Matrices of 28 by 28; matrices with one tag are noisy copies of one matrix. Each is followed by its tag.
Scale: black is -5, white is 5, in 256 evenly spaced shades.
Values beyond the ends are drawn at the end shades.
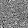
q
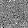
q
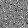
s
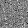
s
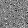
s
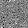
q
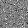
s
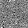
q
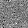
q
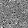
q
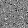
s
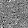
q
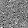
q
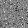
s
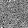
q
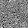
q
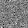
q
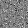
s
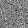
s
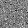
s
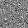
s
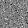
s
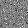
s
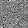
q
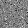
s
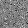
s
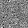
q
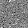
q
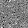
q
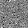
q
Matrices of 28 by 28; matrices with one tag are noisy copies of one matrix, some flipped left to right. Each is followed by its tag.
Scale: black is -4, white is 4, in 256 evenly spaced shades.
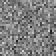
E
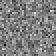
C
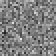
E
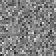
E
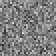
E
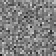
E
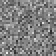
E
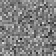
E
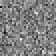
E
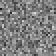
C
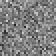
E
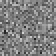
E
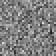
E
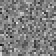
C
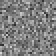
C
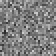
E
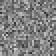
C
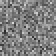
E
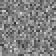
C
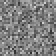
E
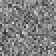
E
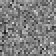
E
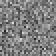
E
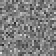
C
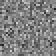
C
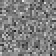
C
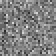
E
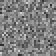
C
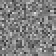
C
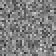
C
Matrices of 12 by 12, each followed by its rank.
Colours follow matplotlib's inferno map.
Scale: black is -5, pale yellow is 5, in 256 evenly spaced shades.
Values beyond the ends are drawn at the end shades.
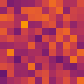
full rank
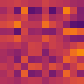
two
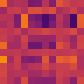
two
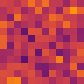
full rank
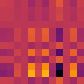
one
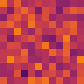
full rank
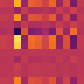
one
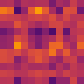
two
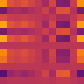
one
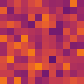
full rank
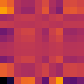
one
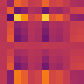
one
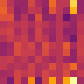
two
